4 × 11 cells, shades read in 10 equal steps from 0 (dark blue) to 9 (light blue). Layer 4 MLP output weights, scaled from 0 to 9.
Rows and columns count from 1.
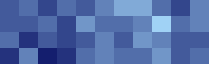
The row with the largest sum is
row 2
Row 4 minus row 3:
-3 4 -3 -1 1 0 1 -2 1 0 1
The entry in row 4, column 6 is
5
